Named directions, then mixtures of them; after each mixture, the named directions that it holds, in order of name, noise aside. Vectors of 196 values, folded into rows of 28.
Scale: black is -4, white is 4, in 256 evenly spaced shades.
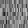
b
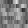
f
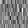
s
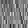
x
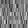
b, x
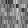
f, x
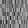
b, s, x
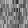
b, f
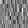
s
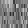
f, x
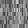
b, f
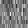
f, s, x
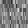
f, s, x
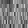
b, f, x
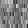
f, x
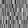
b, s, x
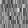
f, s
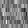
b, f, x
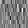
s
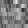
f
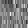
f, s, x
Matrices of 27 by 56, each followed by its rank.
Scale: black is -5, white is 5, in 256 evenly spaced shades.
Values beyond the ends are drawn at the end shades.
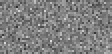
full rank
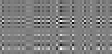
one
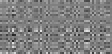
two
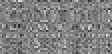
five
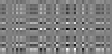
one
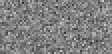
full rank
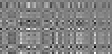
two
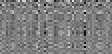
three
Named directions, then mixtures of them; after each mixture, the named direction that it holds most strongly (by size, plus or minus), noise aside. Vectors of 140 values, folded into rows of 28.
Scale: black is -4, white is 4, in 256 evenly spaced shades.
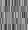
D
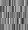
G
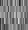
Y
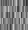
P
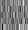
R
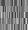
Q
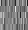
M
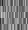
Q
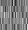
Q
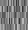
G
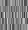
D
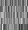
R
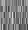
R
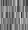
P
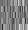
R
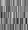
Q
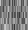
G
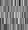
Y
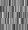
G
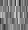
Y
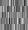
G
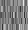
R
